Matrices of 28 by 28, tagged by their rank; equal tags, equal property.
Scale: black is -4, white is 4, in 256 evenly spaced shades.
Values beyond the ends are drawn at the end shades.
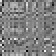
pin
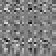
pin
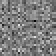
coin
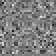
coin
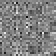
coin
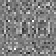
coin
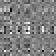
pin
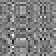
pin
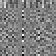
pin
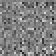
coin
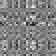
pin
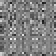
pin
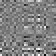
pin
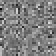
coin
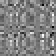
pin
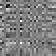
pin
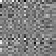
pin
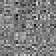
coin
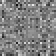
coin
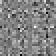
coin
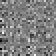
coin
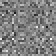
coin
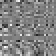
pin
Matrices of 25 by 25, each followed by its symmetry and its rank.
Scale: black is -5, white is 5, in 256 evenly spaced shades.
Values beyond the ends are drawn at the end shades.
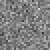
neither, full rank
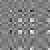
symmetric, rank two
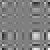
symmetric, rank one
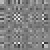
symmetric, rank three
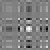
symmetric, rank one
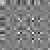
symmetric, rank three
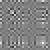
symmetric, rank two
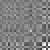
symmetric, rank two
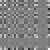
symmetric, rank two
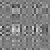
neither, rank two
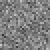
neither, full rank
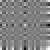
symmetric, rank one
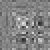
symmetric, rank three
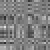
neither, rank two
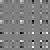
symmetric, rank one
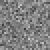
neither, full rank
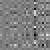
neither, rank two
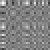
symmetric, rank two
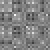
symmetric, rank three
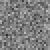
neither, full rank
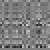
neither, rank two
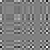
symmetric, rank one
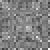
symmetric, rank three
